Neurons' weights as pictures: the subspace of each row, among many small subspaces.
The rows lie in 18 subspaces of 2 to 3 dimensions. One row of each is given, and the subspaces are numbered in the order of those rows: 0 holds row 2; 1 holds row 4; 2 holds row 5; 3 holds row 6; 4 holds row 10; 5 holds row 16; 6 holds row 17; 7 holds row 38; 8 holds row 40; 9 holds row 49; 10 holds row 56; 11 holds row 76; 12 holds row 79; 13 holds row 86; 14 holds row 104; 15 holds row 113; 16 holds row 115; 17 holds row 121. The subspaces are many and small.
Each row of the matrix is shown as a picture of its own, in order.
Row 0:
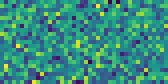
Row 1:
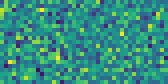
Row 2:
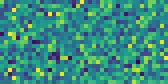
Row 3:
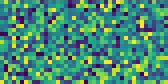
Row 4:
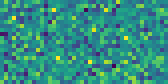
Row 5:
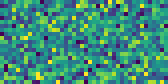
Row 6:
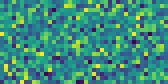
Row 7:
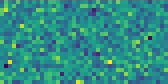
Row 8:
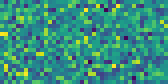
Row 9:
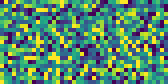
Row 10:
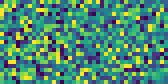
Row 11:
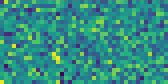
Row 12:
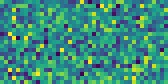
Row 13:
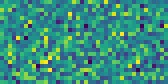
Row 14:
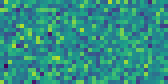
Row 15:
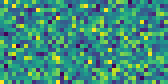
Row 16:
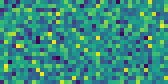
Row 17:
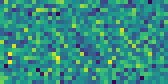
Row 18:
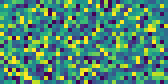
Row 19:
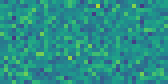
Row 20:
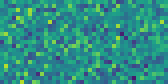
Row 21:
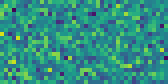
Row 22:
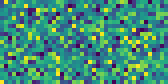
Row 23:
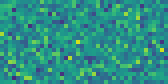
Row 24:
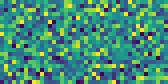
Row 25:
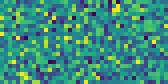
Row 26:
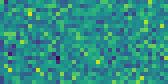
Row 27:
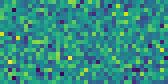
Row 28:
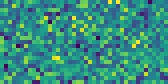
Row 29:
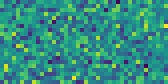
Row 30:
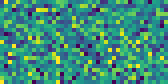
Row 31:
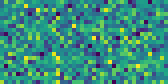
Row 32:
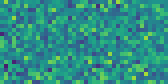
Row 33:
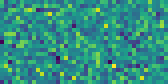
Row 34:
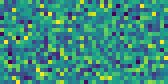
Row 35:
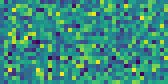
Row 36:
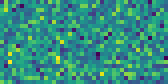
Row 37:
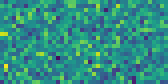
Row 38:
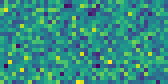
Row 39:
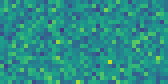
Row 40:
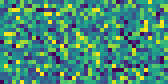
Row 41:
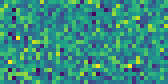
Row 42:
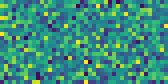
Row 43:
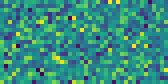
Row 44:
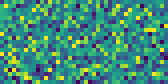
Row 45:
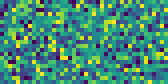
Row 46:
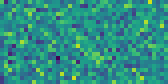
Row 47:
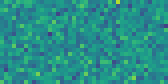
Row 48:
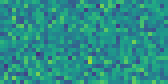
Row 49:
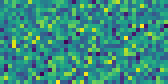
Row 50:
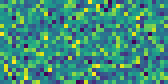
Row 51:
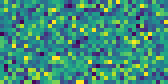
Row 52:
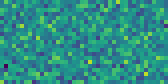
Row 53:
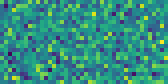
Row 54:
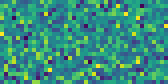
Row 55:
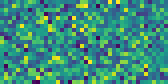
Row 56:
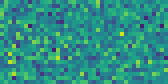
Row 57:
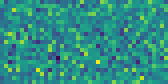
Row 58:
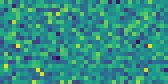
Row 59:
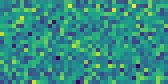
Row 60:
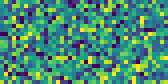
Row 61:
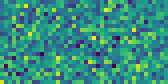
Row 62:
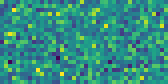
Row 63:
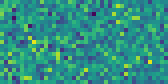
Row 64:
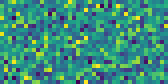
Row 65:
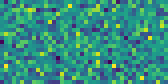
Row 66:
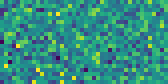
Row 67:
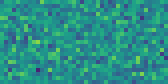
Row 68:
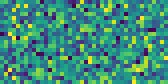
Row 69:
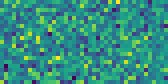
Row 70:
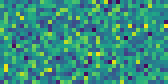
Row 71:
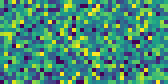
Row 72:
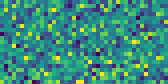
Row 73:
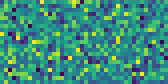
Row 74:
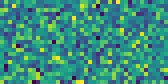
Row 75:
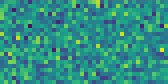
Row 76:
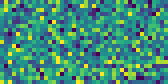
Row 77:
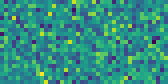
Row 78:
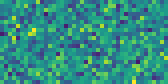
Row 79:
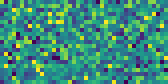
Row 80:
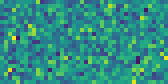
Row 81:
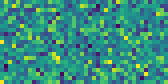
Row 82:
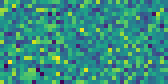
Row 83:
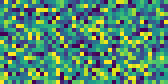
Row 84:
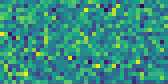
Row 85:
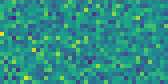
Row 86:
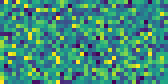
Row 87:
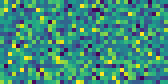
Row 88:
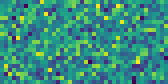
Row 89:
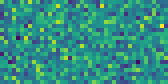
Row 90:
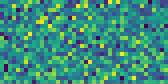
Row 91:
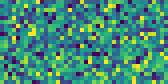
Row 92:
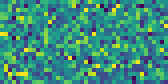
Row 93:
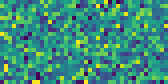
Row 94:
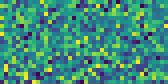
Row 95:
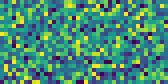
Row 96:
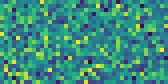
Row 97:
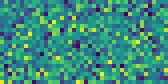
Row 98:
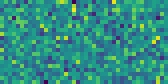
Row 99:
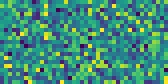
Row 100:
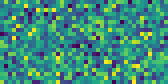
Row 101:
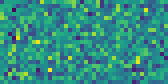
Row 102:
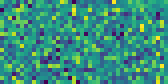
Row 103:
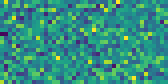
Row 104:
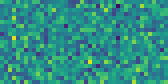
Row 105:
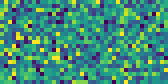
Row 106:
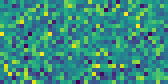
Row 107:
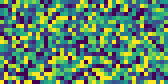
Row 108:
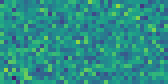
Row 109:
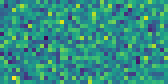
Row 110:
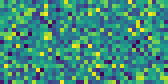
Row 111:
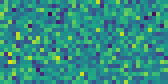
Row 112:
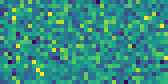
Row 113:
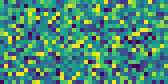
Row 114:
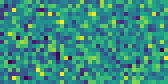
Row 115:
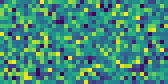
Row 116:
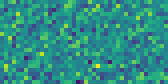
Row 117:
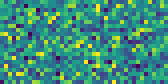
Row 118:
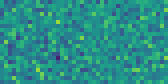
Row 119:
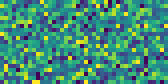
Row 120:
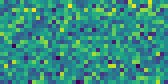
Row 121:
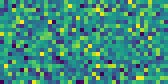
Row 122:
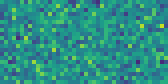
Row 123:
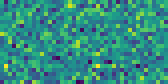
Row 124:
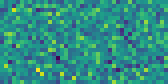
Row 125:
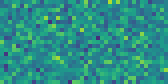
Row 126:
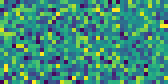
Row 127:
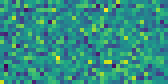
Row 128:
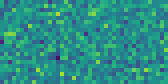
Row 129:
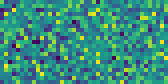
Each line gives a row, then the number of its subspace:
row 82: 4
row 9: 15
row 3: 14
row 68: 0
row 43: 12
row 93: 2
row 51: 3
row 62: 8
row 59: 11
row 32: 16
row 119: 2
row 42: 2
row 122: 12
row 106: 17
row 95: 3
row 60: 0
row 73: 0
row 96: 16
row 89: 12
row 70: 9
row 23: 16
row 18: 17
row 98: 9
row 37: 0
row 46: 13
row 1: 4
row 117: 15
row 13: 9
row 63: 7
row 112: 12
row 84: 1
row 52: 4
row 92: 1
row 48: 14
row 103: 1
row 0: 2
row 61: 15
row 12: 8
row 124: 8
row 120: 11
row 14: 5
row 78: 13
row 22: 15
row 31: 15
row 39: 17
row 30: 6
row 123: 3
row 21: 16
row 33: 8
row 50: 3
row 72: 3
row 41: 8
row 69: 5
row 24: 17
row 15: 0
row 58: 10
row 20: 8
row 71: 7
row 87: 17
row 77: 9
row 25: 9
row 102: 9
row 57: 6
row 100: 13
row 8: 1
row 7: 7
